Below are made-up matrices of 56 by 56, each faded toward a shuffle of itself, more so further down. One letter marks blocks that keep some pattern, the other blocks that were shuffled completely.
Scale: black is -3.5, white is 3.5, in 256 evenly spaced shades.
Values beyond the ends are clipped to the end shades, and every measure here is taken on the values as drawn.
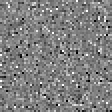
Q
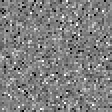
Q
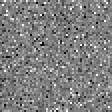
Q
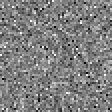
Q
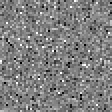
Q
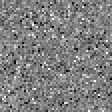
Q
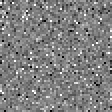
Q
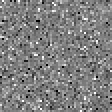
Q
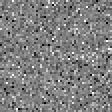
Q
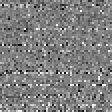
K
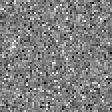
Q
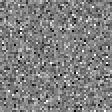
Q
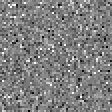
Q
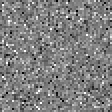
Q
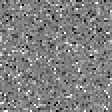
Q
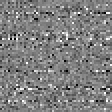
K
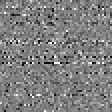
K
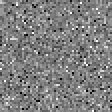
Q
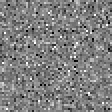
Q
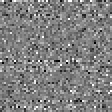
K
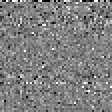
K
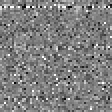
K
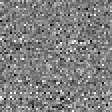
K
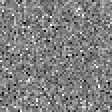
Q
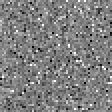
Q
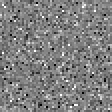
Q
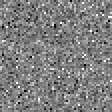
Q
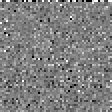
K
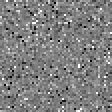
Q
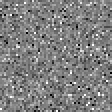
Q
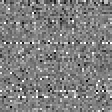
K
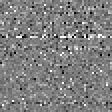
K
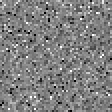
Q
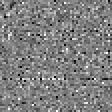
K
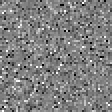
Q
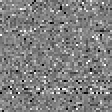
K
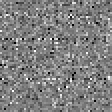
K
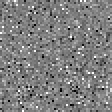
Q
